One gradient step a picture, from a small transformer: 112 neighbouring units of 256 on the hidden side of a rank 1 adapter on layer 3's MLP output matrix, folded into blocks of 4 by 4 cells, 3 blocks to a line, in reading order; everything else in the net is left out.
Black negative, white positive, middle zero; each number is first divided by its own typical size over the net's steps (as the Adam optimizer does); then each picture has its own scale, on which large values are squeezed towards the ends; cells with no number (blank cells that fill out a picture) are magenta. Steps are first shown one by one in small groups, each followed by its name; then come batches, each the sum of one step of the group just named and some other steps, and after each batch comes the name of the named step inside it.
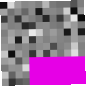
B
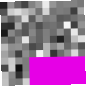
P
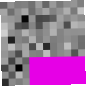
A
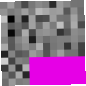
A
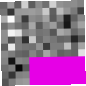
A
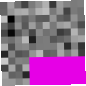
P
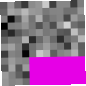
P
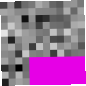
A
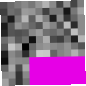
P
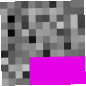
B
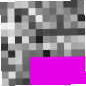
B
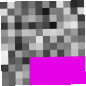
B
